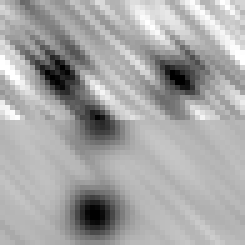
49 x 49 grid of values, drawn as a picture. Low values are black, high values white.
Seam: horizontal, 50% of the way down, the bottom part calmer. Dips: four. Calmest part: bottom right. Histogram: skewed, a long tail of low values.
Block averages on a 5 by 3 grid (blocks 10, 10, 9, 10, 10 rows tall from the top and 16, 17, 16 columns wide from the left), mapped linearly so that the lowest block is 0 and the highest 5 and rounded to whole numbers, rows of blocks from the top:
2 4 5
0 3 0
3 1 3
4 3 4
3 0 4
